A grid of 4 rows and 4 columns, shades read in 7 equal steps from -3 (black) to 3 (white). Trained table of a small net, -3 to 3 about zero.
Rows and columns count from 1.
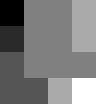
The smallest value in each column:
-3 -1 0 0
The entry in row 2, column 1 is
-2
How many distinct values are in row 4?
3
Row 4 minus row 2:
1 -1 1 2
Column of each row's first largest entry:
4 4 2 4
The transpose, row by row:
-3 -2 -1 -1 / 0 0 0 -1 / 0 0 0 1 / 1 1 0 3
